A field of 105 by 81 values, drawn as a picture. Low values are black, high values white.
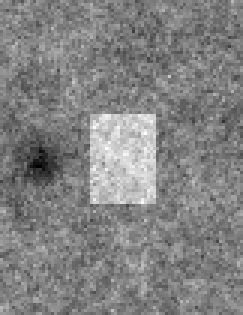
Slope: none. Dips: one, in the middle left. Ninth with the lowest average: middle left. Odd patch: higher, in the centre. Grain: blotchy. Ninth with the highest average: centre. Stripes: none.
